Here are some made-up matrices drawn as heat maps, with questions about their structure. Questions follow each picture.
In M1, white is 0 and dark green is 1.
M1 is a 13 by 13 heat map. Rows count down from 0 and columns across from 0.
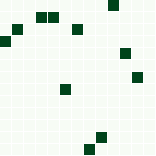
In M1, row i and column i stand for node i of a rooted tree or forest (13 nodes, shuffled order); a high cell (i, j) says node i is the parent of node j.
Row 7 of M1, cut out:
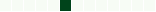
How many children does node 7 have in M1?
1
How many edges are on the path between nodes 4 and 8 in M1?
5
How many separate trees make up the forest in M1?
2
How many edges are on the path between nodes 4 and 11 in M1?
4
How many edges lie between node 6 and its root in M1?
1
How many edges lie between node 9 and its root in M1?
4
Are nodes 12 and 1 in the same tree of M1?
no
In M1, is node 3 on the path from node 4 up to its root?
no
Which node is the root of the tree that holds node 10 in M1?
2
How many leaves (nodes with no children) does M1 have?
4
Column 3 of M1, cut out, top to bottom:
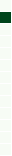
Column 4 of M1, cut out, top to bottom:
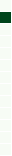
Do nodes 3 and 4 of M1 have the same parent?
yes
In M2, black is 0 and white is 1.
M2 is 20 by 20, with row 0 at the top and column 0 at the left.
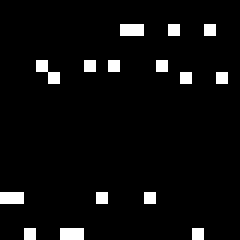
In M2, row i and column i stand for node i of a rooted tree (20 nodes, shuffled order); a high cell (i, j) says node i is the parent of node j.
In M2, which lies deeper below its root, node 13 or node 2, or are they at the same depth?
node 13
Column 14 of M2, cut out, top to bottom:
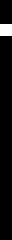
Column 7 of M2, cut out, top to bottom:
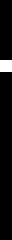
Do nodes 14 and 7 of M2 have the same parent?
no
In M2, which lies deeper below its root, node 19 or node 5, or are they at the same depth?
node 5
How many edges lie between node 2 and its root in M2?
1
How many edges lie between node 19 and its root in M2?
0
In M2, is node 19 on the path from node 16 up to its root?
yes
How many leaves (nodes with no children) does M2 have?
15
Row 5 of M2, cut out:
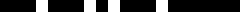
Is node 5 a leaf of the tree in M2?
no
